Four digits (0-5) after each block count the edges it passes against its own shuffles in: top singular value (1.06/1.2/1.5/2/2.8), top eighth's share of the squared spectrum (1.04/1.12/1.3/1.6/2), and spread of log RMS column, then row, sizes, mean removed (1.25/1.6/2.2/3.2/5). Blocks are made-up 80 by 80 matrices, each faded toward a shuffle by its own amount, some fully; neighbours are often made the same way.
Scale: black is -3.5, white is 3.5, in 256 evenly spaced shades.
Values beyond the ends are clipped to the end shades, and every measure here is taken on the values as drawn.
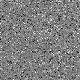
3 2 0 1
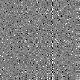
4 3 2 1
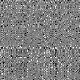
4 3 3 2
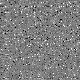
3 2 0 1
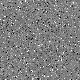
0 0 0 0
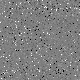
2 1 0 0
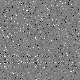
3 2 0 1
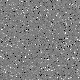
1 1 0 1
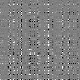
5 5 4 3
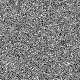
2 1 0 0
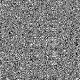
3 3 1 0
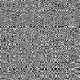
4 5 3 3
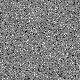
0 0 0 0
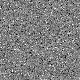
0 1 0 0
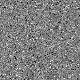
2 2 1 1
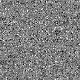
3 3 1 1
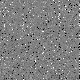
3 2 1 0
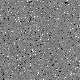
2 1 0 0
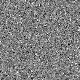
0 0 0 0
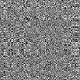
4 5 3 3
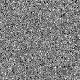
3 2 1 0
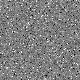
0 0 0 0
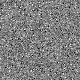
2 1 0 0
